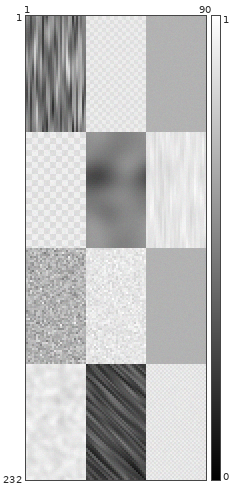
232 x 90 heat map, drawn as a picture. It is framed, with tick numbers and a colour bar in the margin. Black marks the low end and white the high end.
The table splits into 4 rows of 3 panels. Panel 1,1: middling, streaked downward, strong in contrast. Panel 1,2: very high, checkered, faint in contrast. Panel 1,3: high, flat. Panel 2,1: very high, checkered, faint in contrast. Panel 2,2: middling, smooth. Panel 2,3: very high, streaked downward, faint in contrast. Panel 3,1: high, fine-grained. Panel 3,2: very high, fine-grained, faint in contrast. Panel 3,3: high, flat. Panel 4,1: very high, blotchy, faint in contrast. Panel 4,2: low, slanting down to the right. Panel 4,3: very high, checkered, faint in contrast.
